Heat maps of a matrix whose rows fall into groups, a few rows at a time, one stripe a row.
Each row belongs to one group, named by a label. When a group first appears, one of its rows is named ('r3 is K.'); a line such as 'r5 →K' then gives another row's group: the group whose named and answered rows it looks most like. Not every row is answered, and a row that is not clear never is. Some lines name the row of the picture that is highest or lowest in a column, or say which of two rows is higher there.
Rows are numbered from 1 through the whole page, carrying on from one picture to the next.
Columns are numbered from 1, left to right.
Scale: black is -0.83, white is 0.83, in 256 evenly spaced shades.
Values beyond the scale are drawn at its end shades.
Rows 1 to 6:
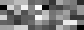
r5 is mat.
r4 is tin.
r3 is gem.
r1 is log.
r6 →log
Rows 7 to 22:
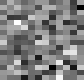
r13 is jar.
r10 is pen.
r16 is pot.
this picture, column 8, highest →8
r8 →log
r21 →log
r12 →log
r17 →mat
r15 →tin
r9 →jar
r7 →jar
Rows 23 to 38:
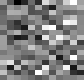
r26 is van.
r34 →pot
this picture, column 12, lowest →37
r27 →mat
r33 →jar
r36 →gem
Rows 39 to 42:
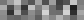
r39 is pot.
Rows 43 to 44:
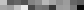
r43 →tin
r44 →log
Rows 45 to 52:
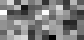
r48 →tin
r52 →log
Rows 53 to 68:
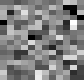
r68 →tin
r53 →mat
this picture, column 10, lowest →54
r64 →mat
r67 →tin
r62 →log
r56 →log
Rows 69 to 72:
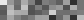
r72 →jar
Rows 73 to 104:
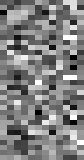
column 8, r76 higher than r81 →Yes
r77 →jar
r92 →tin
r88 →mat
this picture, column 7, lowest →75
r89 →tin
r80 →mat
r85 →log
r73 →mat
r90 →pen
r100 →pot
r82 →pen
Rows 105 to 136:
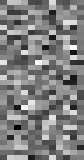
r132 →gem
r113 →gem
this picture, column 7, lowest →114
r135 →mat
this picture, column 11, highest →114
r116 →pot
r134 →log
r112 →pen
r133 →log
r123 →log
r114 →van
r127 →van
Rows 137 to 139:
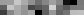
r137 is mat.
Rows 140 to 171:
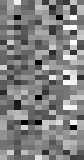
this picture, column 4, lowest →164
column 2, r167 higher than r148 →No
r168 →mat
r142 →jar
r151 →mat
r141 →jar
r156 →mat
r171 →tin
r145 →mat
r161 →mat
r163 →log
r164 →pot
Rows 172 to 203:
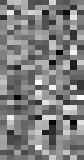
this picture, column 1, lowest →175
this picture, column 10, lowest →174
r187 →tin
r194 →mat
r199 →pen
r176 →log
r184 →jar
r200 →pen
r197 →jar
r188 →tin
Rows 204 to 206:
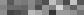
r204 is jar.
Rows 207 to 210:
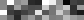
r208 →gem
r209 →tin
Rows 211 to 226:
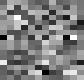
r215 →log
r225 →van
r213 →pen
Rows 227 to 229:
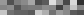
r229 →tin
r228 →pot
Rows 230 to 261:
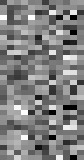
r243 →tin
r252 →log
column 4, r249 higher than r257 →No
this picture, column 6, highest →250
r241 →mat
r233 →gem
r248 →jar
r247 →jar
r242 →van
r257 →log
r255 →mat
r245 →pen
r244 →mat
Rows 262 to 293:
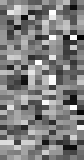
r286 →log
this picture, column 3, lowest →267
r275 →gem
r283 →van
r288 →pen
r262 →gem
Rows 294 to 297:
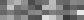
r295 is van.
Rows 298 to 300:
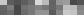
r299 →mat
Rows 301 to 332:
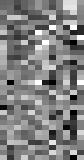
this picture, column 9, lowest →323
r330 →pen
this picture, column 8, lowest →317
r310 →tin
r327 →jar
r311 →tin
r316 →jar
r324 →jar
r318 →jar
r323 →gem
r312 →pen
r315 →jar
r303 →pot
